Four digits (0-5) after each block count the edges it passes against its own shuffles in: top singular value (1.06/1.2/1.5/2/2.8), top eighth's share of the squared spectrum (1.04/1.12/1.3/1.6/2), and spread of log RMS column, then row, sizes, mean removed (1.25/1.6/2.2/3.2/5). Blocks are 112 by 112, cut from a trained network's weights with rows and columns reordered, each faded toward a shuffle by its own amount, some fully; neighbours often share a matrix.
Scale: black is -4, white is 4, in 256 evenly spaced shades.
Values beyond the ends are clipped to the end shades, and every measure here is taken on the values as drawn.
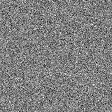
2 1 0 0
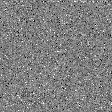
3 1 0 1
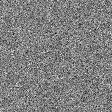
0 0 0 0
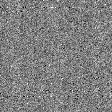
2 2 0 2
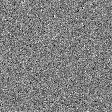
0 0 0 0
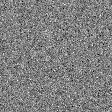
0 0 0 0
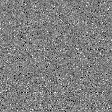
3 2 0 2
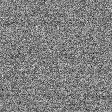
1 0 0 0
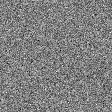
0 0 0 0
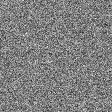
0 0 0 0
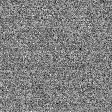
2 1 0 0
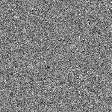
2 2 1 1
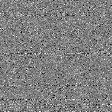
4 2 0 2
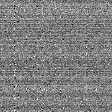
4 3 2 1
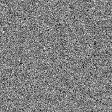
2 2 1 0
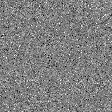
2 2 0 1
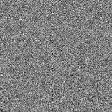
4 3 1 1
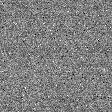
1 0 0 0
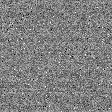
2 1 0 0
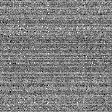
4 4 2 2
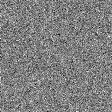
2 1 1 0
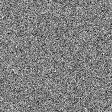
1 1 0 0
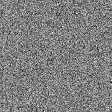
2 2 0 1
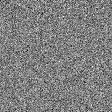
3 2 0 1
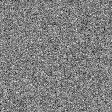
2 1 0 0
